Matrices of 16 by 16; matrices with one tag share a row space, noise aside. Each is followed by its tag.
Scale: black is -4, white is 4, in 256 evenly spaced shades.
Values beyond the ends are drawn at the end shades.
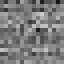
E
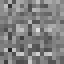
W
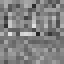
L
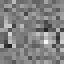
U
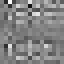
W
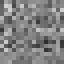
U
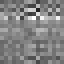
E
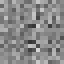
E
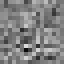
L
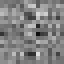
E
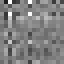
W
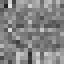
W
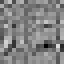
U
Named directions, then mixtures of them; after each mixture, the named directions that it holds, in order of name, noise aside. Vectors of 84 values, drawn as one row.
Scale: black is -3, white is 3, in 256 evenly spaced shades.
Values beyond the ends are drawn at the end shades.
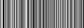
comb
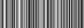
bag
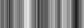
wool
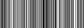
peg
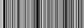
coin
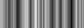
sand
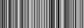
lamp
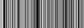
coin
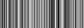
lamp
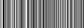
comb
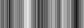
wool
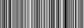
coin, lamp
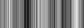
wool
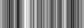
sand, wool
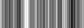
sand, wool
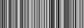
lamp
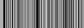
coin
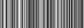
bag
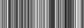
lamp, sand, wool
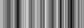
sand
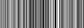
lamp, peg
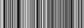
coin, sand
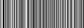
comb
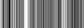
comb, sand, wool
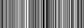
bag, peg, wool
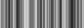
sand, wool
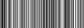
lamp, peg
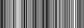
peg, sand
